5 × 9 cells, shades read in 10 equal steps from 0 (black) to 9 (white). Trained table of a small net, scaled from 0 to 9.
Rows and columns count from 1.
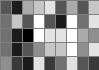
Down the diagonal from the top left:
3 7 0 5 2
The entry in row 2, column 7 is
9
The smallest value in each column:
3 1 0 5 2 1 6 3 2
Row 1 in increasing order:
1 3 3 3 6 6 7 7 8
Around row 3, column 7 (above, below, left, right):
9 9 8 6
